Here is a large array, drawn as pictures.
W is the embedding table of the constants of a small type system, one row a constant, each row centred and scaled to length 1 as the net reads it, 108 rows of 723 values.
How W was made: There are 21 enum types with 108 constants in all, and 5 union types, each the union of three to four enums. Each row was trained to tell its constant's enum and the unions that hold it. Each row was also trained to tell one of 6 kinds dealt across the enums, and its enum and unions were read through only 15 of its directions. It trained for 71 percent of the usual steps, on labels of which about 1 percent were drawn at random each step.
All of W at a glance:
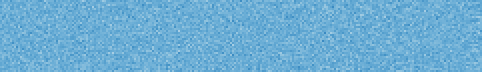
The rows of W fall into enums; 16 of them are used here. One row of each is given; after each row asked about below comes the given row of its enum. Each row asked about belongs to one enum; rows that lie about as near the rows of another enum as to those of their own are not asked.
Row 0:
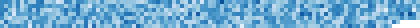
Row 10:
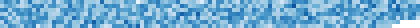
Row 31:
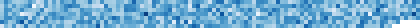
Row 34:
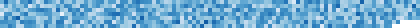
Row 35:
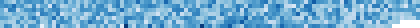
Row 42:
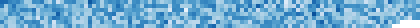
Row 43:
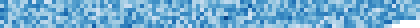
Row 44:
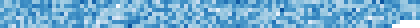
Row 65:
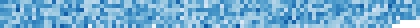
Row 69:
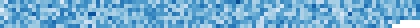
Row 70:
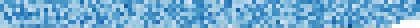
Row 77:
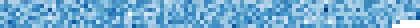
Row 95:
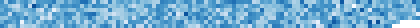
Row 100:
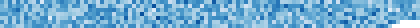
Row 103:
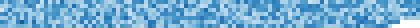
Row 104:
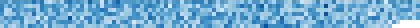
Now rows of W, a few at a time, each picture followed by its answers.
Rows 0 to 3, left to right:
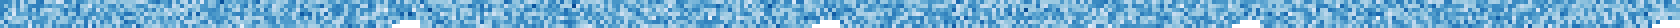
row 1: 69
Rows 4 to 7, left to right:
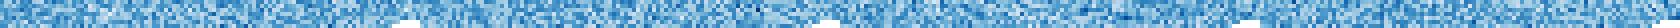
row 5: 42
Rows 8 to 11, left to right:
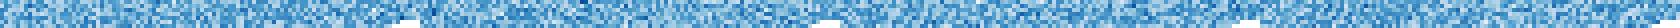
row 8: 43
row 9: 100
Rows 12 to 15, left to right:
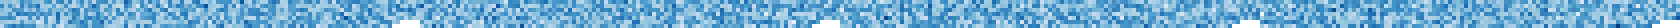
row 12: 10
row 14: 69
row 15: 42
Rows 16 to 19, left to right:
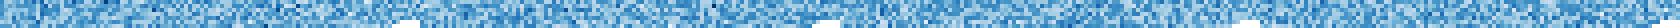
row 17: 44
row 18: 35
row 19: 103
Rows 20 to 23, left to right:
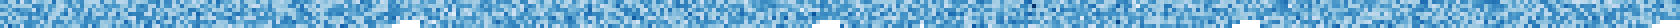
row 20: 10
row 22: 77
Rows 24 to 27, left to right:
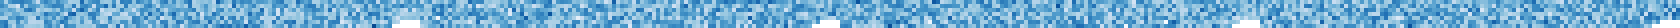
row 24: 35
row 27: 69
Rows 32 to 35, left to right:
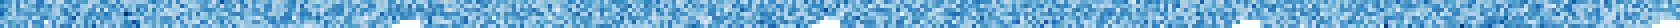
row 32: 0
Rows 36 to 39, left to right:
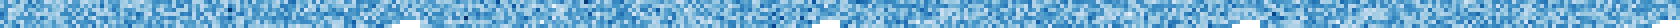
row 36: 43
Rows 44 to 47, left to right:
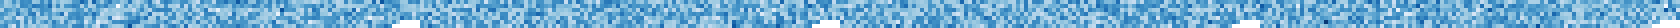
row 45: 103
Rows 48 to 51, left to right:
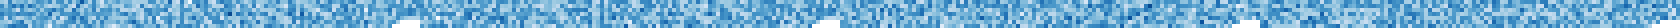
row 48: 0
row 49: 0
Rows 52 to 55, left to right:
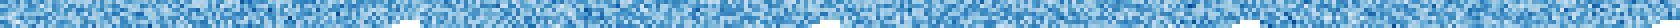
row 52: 35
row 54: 69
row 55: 65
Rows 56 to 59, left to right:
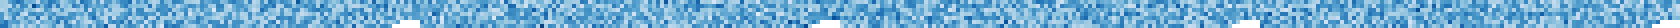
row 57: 100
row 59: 103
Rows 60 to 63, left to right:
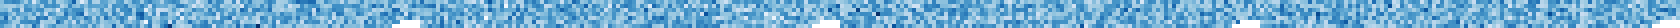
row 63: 10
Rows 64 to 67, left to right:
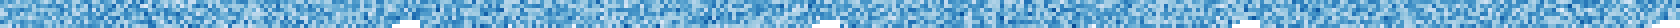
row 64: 69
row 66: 77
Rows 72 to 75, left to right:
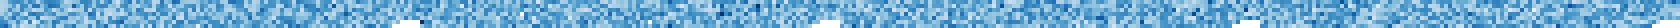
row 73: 35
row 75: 44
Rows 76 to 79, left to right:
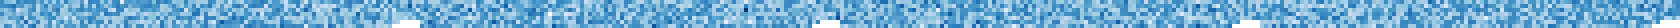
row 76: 35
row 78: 42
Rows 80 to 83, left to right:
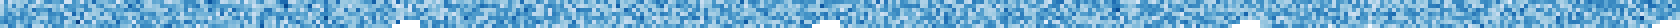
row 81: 44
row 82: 103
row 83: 65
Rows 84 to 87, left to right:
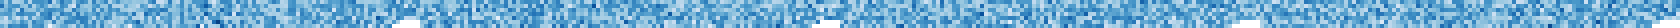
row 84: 0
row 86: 43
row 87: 70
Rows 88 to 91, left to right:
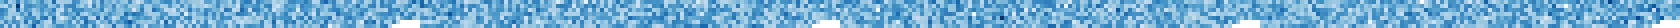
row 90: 42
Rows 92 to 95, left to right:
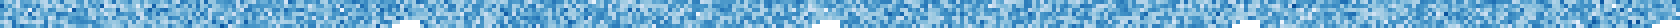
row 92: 43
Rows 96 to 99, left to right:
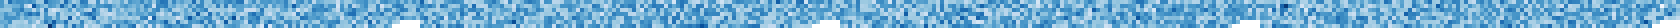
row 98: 100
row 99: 43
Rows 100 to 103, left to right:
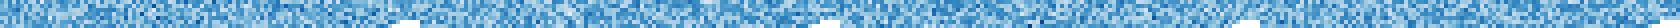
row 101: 103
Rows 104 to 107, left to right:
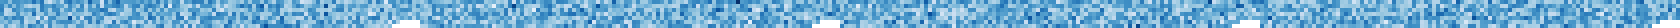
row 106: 95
